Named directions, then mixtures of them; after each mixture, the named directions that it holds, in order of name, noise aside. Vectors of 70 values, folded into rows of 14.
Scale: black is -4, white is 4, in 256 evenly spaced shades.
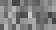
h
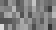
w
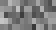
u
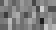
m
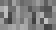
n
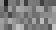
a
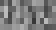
n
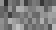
a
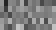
a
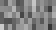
w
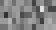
m, u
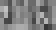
n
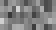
a, n, u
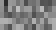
a, u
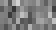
h, w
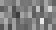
m, n, w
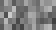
a, h, n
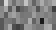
a, m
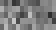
h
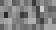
h, m, u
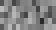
h, m, n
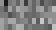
a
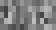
n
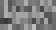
a, n, u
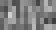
h, n, u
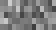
u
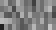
w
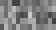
h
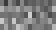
a, h, n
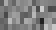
m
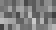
a, h, w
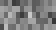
h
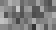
u
